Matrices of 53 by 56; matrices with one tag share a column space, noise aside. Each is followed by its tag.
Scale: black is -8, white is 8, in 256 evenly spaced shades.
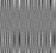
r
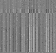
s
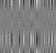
r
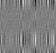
r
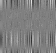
r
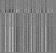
s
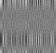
r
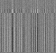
s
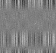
r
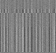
s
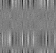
r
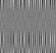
r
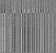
s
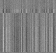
s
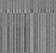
s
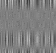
r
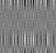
r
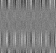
r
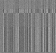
s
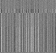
s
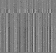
s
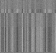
s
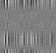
r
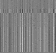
s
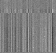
s
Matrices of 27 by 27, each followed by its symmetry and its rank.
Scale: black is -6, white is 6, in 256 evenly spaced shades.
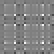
symmetric, rank one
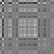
symmetric, rank one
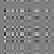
neither, rank one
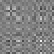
symmetric, rank three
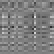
neither, rank two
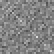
symmetric, full rank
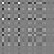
symmetric, rank one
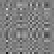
neither, rank two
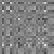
symmetric, rank three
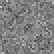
symmetric, full rank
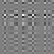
neither, rank one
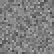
symmetric, full rank
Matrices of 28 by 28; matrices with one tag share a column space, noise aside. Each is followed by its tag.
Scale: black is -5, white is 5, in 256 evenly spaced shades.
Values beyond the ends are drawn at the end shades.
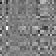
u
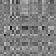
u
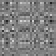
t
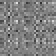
t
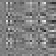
t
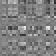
u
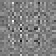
t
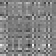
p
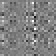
t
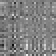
p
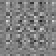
t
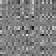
u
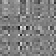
u
